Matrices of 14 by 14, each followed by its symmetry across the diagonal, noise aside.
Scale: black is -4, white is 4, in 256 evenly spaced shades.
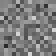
symmetric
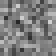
antisymmetric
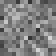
symmetric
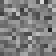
neither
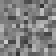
antisymmetric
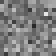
neither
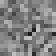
symmetric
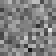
antisymmetric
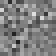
antisymmetric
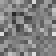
symmetric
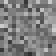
antisymmetric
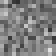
neither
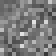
symmetric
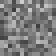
neither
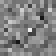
symmetric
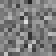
neither
